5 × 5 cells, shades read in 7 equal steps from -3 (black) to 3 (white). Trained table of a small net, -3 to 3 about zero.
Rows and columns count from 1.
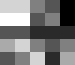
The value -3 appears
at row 1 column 5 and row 2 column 5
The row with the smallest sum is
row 3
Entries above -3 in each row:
4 4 5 5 5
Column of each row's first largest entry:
1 1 1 2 3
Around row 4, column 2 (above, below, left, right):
-1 0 1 0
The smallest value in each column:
-1 -1 -2 -2 -3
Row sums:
0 2 -8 2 0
